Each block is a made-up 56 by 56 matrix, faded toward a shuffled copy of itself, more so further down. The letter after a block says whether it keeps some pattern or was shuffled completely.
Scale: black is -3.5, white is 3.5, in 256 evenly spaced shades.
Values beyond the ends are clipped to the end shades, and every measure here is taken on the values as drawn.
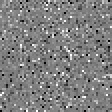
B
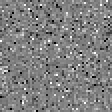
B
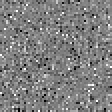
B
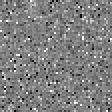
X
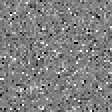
B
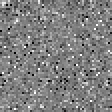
B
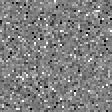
X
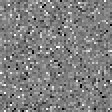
B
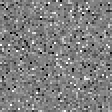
X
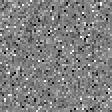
X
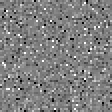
X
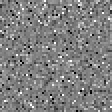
B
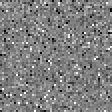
X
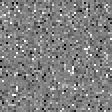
B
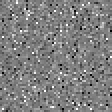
B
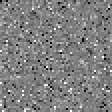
B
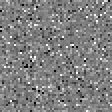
X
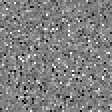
X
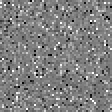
B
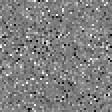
B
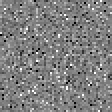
B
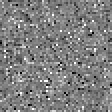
B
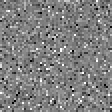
X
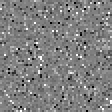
B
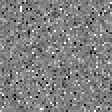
B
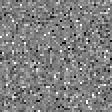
B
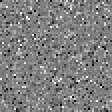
B
